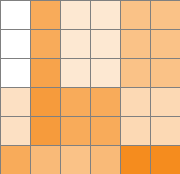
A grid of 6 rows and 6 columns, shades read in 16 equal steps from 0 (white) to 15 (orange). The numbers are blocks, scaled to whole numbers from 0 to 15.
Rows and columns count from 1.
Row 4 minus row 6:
-7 4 3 2 -10 -10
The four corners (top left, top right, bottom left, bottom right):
0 8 11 15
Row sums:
33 33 34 49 49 67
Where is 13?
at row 4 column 2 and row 5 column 2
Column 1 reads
0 0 0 4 4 11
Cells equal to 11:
7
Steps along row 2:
up down same up same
